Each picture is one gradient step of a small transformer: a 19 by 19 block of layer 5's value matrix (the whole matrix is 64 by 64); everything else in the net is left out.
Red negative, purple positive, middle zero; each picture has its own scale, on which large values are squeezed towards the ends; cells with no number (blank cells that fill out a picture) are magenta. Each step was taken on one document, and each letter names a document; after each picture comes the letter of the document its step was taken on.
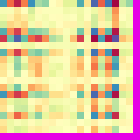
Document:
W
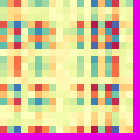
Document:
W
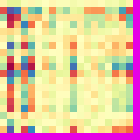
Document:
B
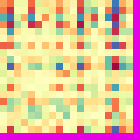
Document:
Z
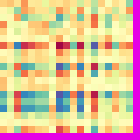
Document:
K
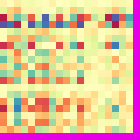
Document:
K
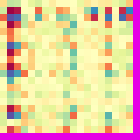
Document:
B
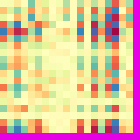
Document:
W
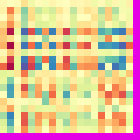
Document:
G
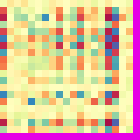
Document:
K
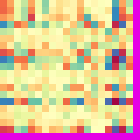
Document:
Z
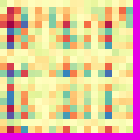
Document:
B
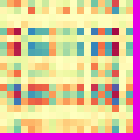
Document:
W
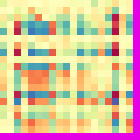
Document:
W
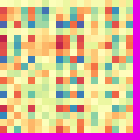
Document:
K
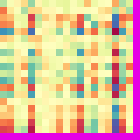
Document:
Z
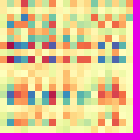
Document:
G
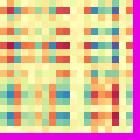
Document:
G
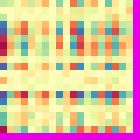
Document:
K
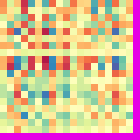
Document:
G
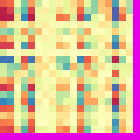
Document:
Z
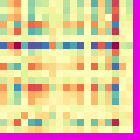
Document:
W
